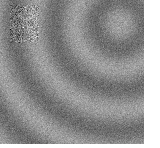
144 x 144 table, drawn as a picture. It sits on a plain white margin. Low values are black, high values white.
Concentric rings centre on the top right. There is no overall slope. No row or column stands out. In the top left lies a patch that is rougher than the rest. Neither half mirrors the other. The histogram is bell-shaped. Values change most from cell to cell in the top left.
